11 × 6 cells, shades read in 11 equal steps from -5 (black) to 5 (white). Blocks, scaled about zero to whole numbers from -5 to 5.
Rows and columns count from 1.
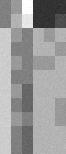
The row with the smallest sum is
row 1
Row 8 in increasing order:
-1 0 1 2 2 3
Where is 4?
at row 2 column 3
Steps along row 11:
down down up same same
